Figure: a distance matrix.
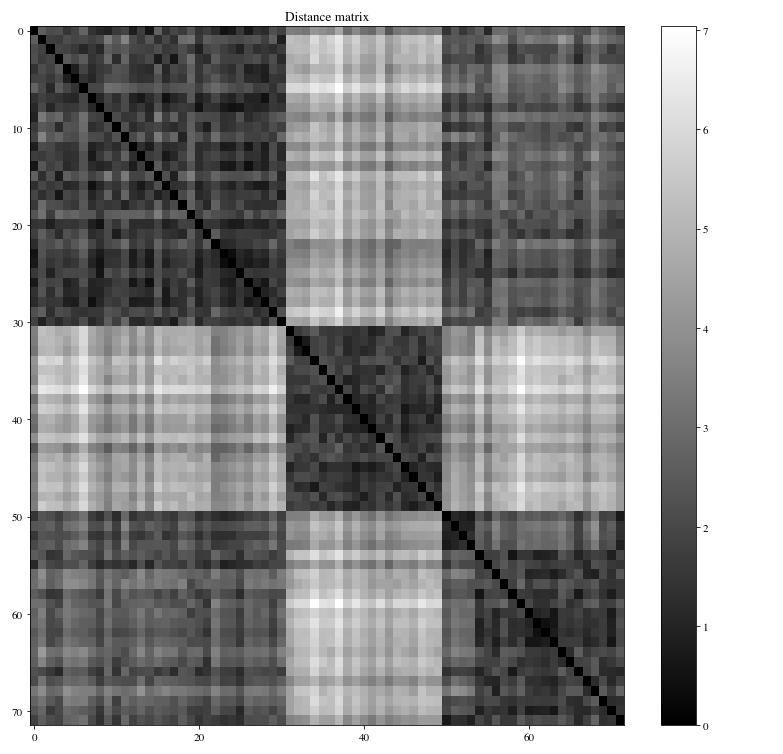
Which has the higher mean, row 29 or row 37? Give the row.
37
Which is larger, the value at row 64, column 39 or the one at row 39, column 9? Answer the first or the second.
the first
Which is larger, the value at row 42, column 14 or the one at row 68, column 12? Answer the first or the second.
the first
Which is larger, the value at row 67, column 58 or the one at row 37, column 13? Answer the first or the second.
the second
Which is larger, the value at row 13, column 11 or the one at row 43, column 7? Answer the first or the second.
the second
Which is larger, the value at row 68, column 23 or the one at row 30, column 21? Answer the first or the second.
the first
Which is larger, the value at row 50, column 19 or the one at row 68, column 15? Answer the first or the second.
the second
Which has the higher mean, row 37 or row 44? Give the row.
37
